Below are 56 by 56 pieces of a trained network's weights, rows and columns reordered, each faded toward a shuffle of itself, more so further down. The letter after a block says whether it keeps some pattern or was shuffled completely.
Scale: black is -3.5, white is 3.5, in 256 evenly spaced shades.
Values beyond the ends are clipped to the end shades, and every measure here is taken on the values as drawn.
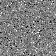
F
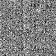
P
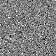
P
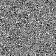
P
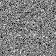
F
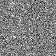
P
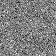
F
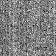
P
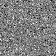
F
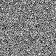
F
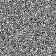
F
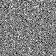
P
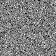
F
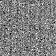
P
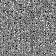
P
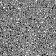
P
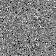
F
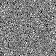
F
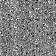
P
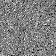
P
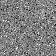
F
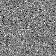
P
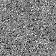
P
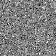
P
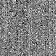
P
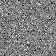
F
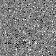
P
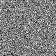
F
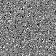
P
